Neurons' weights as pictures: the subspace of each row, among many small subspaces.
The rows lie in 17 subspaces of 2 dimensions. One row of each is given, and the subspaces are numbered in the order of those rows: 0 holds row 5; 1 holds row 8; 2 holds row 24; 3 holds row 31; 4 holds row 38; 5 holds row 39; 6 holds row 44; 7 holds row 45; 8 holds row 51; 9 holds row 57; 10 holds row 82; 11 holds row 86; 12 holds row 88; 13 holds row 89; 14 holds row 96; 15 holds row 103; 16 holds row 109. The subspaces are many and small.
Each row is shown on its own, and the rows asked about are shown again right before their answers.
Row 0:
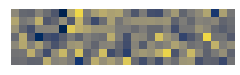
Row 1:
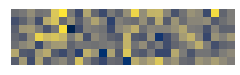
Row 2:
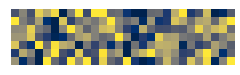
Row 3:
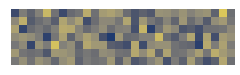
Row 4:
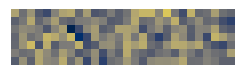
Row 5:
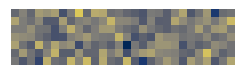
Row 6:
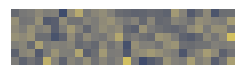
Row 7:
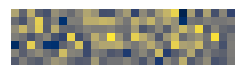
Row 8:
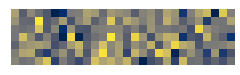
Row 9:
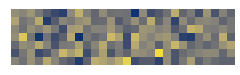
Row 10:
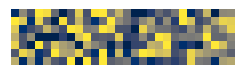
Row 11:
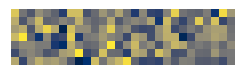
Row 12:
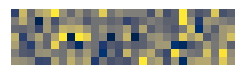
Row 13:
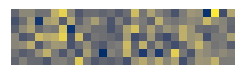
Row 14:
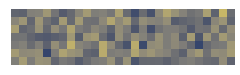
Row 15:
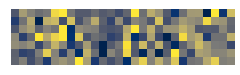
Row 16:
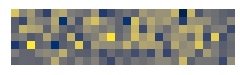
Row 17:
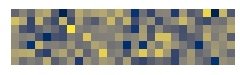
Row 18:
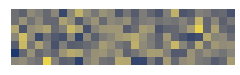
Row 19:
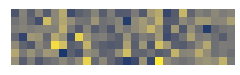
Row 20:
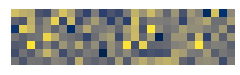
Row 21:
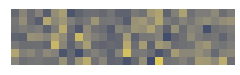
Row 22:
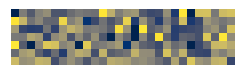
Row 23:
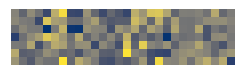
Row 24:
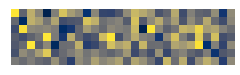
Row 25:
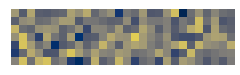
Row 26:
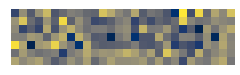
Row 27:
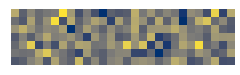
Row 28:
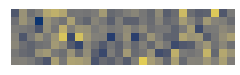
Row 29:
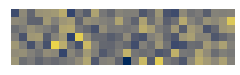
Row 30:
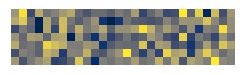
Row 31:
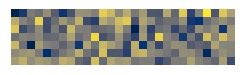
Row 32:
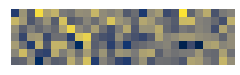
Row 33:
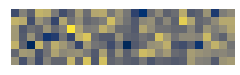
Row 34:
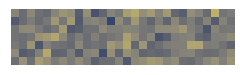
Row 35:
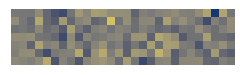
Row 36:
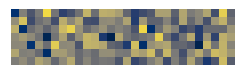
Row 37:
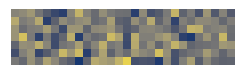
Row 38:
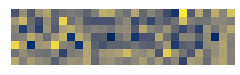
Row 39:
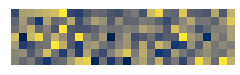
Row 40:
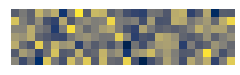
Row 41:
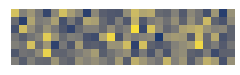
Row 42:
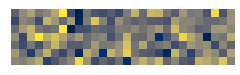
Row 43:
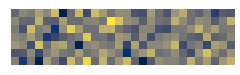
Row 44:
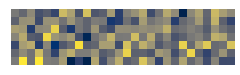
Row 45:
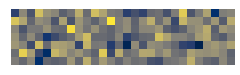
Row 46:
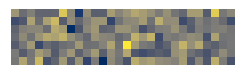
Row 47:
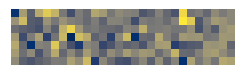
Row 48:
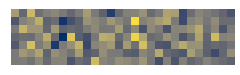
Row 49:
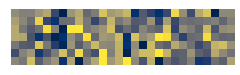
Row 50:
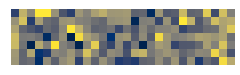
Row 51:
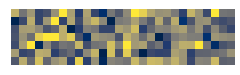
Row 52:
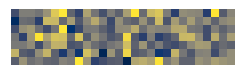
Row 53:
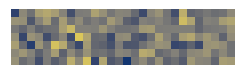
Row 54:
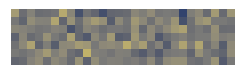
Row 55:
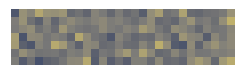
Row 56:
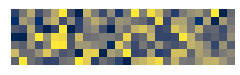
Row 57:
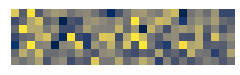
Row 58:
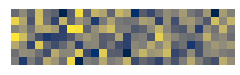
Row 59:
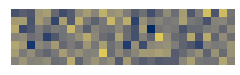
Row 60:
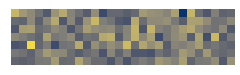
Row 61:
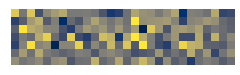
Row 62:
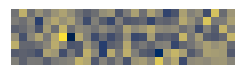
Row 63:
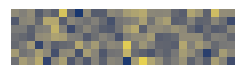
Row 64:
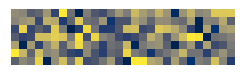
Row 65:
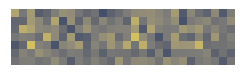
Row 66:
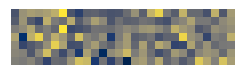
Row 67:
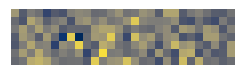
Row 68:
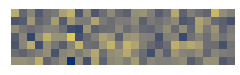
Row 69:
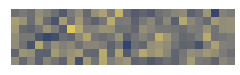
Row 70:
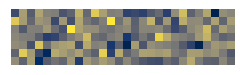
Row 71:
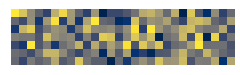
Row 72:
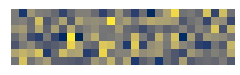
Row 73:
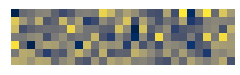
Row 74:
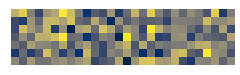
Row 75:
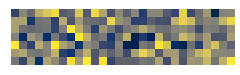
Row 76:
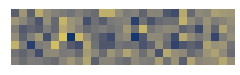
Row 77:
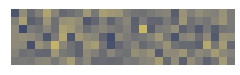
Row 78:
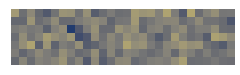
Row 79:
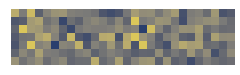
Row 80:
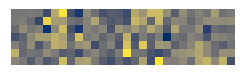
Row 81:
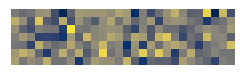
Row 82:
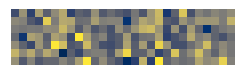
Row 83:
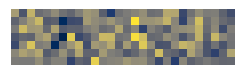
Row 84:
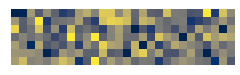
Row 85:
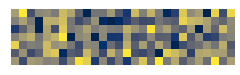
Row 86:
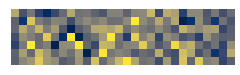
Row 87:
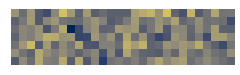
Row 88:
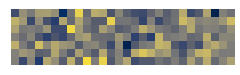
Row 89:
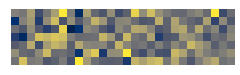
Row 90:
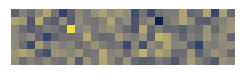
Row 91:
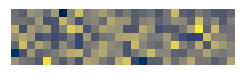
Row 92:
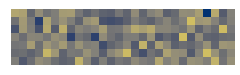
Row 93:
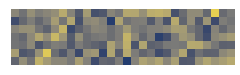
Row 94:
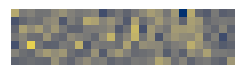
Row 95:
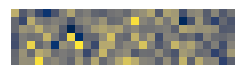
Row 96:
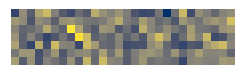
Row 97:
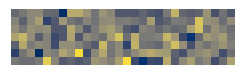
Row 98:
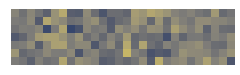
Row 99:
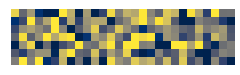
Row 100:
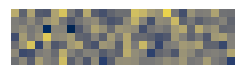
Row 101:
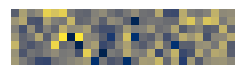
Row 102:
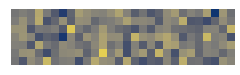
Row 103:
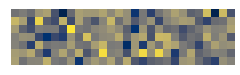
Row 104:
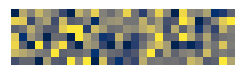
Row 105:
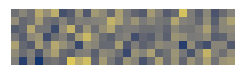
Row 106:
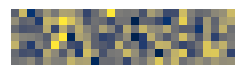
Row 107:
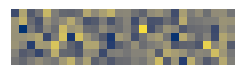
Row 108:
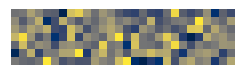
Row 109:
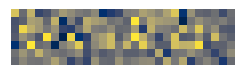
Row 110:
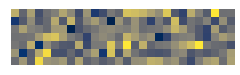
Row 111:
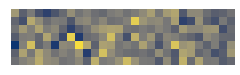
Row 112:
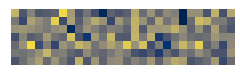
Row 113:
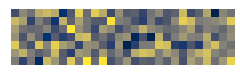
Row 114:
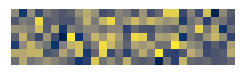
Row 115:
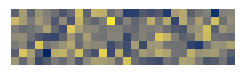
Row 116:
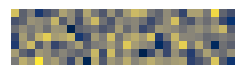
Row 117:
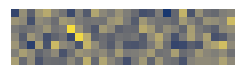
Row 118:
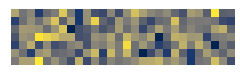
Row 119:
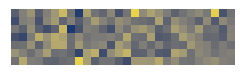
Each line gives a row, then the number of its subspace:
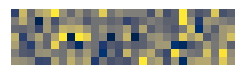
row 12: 1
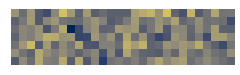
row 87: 14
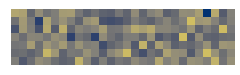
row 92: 3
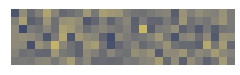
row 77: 2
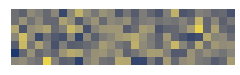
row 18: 6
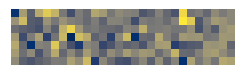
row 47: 15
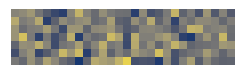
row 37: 12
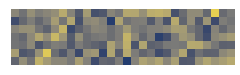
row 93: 7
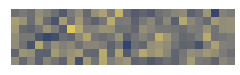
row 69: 8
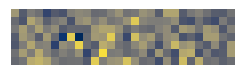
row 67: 11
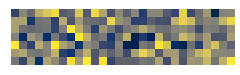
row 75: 12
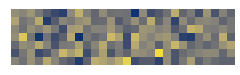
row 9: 12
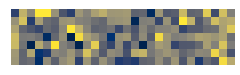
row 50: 11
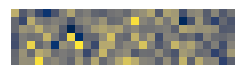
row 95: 11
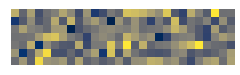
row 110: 7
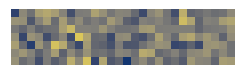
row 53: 8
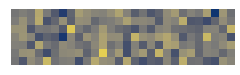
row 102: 11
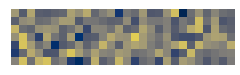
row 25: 6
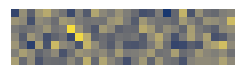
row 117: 14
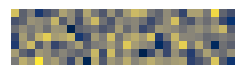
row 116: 5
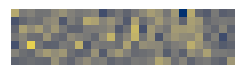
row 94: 3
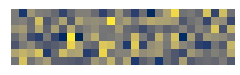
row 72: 2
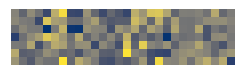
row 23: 10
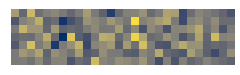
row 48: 9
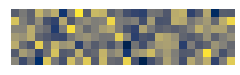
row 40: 0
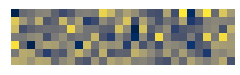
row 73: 3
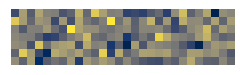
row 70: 7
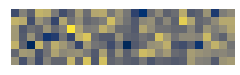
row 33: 8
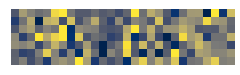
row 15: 15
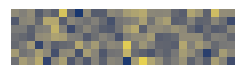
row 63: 0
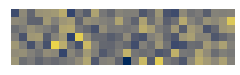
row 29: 14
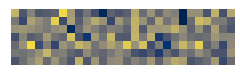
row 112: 1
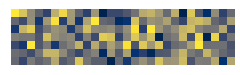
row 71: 4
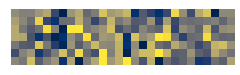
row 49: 14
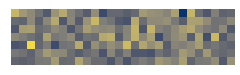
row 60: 4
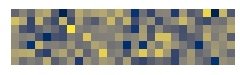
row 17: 15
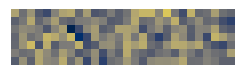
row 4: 14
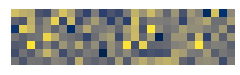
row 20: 16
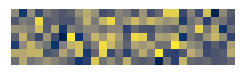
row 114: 16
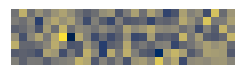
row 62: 16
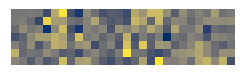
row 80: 10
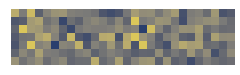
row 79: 9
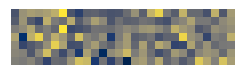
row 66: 5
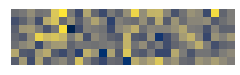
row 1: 8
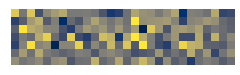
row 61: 9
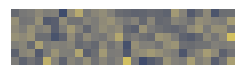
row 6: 0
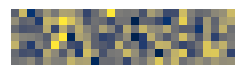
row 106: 9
